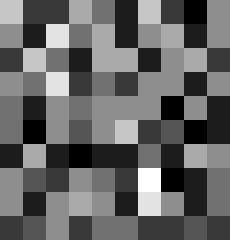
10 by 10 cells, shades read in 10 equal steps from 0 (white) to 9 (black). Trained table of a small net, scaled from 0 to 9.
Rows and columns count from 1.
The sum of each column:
50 62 45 57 46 60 42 61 66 56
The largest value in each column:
8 9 8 9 8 8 8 9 9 8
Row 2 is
4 8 1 5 3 8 4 3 8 4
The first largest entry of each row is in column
9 2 4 9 8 2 4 8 2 1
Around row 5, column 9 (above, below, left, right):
8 9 9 8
